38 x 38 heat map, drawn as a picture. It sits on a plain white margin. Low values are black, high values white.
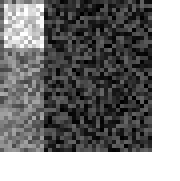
Ninth with the highest average: top left. Odd patch: higher, in the top left. Histogram: skewed, a long tail of high values. Seam: vertical, 30% of the way across, the left part higher. Average level on the scale: 30%. Stripes: none.
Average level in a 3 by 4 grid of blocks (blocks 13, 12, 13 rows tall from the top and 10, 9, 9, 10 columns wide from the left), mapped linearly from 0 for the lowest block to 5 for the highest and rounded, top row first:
5 1 0 0
3 1 0 0
3 0 0 0
